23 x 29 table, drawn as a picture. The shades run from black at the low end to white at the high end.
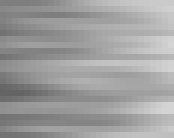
Slope: up to the right. Average level on the scale: 60%. Grain: streaks across.
